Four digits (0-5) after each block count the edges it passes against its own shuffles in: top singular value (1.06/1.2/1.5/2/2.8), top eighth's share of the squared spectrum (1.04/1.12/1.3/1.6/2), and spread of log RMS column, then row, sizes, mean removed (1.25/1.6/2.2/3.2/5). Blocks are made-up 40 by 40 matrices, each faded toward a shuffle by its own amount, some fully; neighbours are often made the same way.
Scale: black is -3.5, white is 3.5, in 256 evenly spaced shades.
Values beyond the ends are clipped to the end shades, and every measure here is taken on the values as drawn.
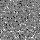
0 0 0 1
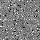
0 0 0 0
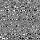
2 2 0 3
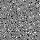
1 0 0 0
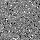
1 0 0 0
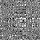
3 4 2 2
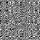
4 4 2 2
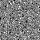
0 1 0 0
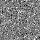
0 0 0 0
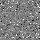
0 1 0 1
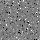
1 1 0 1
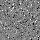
0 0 0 0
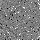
0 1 0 0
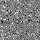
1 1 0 2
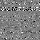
2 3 0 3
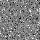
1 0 0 0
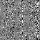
2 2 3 0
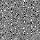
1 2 2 0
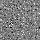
1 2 0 0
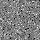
1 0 0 0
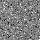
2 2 1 0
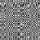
4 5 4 3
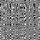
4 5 3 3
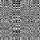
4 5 3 3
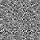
3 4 2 2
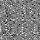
3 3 2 1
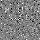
3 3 1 1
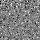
2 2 0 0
